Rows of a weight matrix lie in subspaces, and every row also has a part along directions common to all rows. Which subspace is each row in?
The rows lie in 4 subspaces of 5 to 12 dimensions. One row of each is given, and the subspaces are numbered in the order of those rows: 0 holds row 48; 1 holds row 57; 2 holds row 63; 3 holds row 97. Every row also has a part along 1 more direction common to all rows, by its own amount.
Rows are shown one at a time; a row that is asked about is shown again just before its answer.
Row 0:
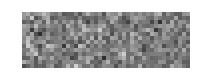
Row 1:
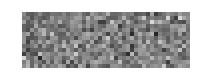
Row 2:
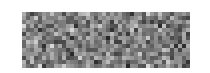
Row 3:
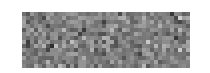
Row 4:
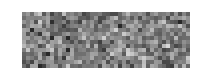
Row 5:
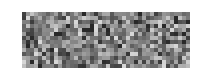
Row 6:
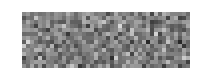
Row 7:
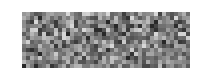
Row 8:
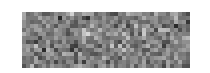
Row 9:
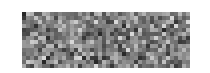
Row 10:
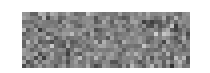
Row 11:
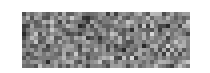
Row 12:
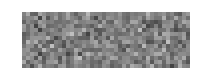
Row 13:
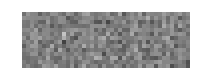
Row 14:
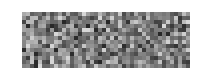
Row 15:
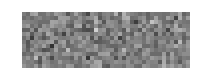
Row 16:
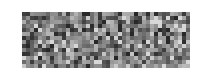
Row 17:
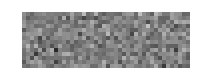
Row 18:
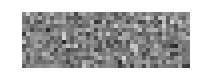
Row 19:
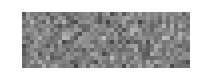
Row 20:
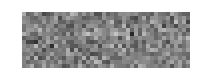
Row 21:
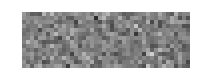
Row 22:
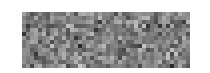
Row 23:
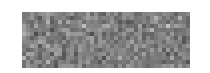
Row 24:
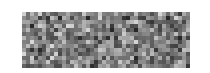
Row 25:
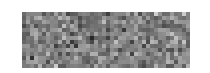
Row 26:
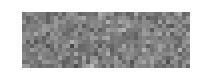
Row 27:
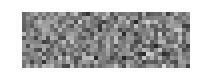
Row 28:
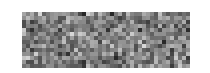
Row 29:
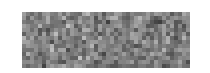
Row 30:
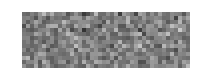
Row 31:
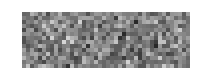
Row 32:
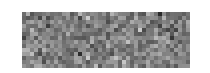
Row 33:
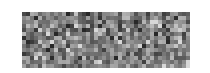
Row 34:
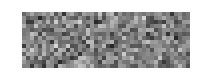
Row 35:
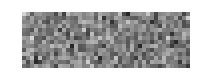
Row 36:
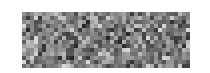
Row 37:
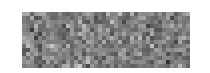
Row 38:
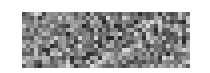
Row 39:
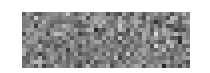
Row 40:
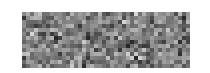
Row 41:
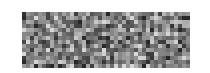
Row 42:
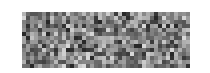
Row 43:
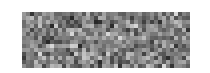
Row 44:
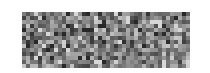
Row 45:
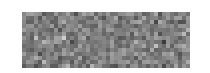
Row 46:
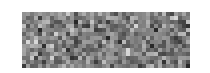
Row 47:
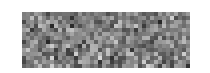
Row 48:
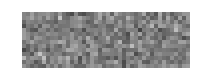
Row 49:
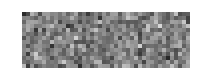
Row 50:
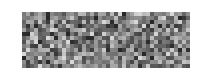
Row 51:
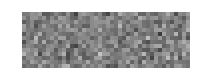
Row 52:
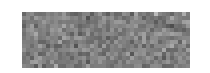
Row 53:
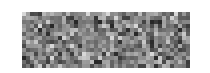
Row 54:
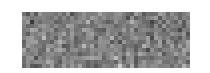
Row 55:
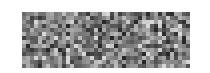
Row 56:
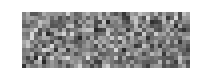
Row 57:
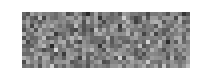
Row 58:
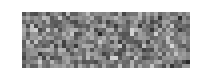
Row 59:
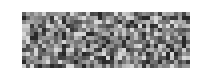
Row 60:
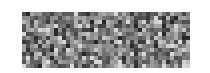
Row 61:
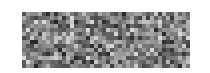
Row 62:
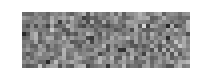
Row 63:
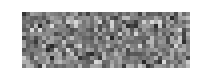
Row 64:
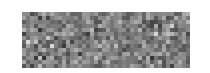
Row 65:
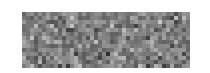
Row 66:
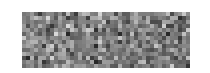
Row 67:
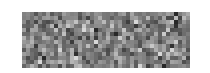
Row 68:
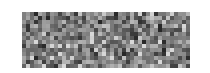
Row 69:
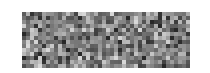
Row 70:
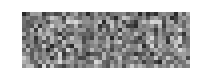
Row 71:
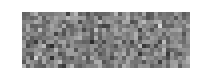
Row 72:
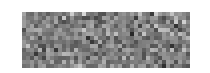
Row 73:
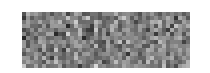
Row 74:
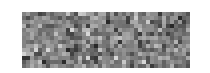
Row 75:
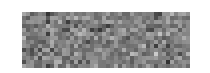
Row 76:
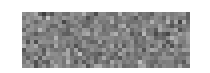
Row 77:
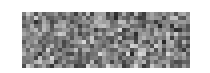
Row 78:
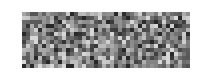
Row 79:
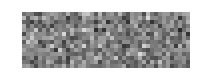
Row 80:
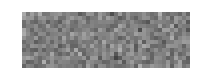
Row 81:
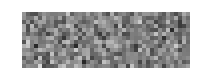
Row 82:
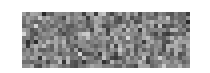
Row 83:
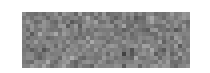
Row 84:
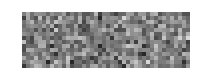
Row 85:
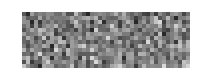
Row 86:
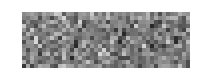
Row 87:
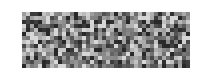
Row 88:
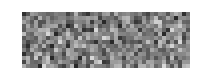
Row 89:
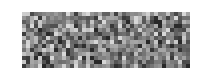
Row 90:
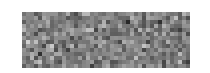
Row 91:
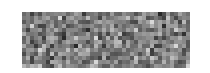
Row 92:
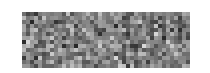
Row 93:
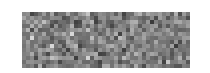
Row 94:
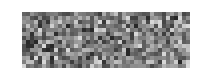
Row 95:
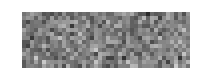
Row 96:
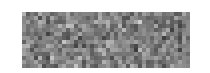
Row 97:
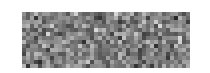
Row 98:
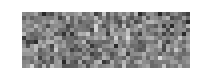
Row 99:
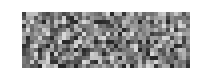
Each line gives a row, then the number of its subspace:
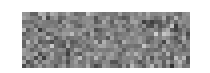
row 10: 0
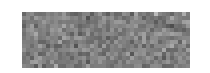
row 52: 3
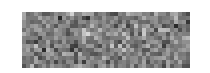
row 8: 0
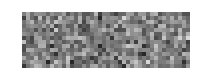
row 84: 1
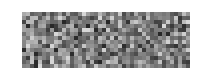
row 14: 0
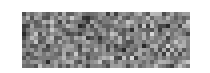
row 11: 3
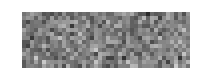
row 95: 2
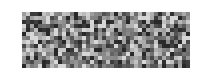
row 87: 1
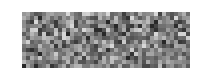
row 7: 2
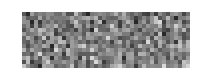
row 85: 1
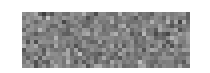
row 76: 0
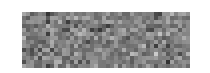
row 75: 3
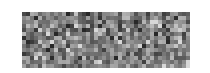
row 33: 3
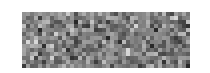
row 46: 2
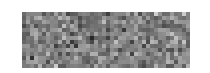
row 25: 3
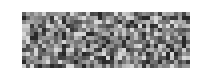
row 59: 3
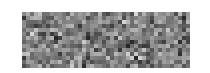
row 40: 3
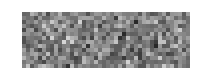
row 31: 2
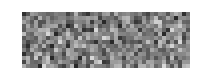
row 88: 1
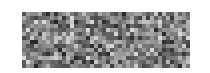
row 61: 2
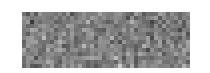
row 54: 1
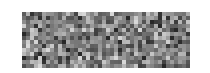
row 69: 0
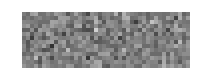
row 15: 2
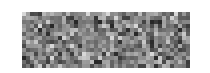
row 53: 2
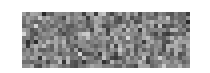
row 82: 0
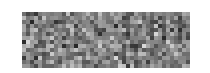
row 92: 1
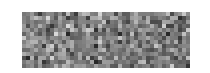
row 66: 0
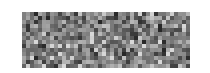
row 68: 3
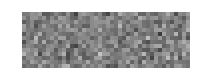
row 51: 2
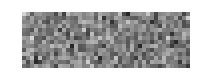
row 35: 3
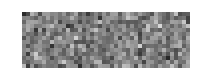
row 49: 3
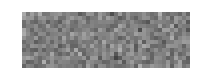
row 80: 0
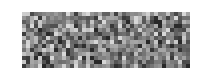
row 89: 1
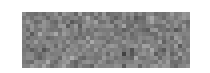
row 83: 3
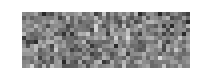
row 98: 0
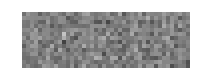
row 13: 1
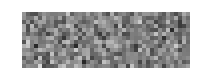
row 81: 1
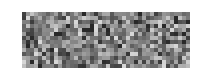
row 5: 0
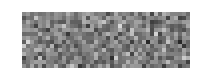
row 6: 3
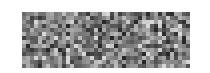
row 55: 2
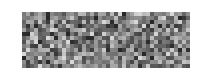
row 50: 3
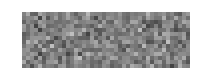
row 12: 0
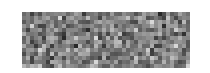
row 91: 1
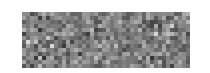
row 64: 0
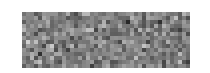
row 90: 3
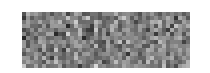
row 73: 0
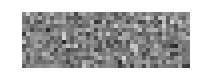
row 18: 1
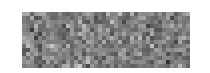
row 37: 3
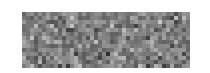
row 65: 2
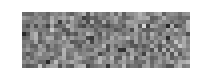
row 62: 3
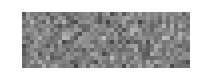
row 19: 1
